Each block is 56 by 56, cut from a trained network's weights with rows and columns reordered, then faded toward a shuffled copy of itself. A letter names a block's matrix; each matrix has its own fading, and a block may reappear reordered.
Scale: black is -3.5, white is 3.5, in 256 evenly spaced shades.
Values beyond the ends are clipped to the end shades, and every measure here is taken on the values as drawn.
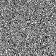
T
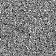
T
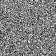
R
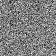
R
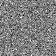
T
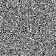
T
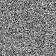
R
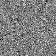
T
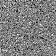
T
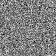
R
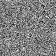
R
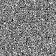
T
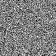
R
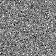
T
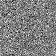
T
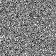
R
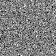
T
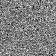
T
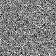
T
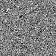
T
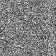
T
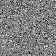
T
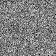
R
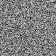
R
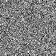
R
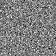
T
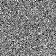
R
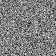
R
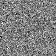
R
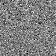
T
